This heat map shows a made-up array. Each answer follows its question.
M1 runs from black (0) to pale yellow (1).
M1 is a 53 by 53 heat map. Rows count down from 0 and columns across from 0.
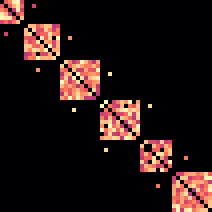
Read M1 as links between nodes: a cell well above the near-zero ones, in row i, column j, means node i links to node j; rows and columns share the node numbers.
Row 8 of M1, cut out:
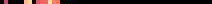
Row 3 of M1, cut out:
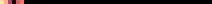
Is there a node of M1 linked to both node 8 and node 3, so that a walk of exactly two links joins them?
yes
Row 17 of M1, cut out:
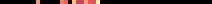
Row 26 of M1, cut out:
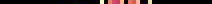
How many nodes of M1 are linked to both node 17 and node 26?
0
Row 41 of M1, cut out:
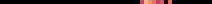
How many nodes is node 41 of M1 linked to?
7
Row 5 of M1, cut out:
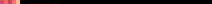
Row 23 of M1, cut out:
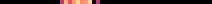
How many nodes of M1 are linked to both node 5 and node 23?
0
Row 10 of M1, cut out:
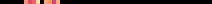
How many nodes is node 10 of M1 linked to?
8
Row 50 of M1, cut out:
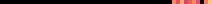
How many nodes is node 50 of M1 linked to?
9
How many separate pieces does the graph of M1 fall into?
1
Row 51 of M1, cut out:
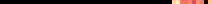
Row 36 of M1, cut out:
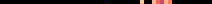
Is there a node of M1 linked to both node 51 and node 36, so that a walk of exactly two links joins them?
no
